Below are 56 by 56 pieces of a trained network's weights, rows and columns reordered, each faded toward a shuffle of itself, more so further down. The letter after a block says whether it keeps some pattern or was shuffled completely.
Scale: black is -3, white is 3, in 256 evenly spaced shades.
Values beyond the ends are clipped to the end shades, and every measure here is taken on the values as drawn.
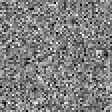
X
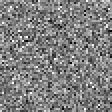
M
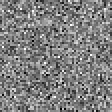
X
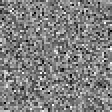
M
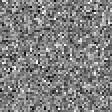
X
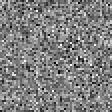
M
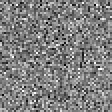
X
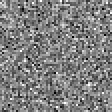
M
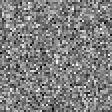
M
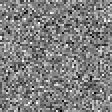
M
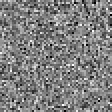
X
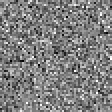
M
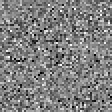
X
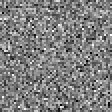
M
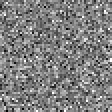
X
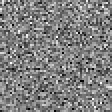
X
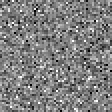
M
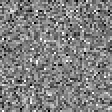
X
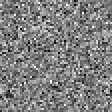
X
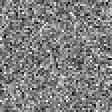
M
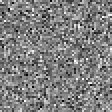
M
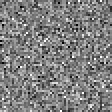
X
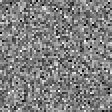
M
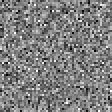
X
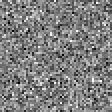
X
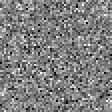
M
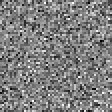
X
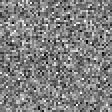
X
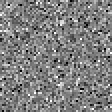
X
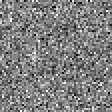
M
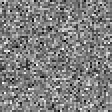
M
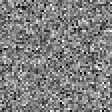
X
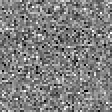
M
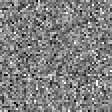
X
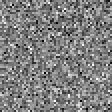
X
